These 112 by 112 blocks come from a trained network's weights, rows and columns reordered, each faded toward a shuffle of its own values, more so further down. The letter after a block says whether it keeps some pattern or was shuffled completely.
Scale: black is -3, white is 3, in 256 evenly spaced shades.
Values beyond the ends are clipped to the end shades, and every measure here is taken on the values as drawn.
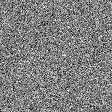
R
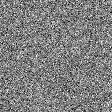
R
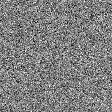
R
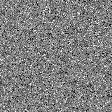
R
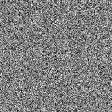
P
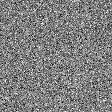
R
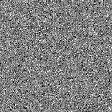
P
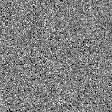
P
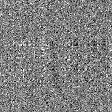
P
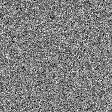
R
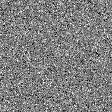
R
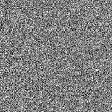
P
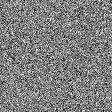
R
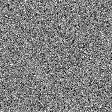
R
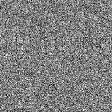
P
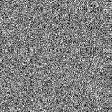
P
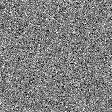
R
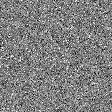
R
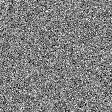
R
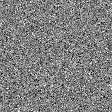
R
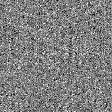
P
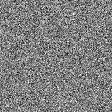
P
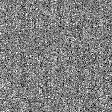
P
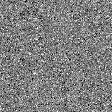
P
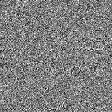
P
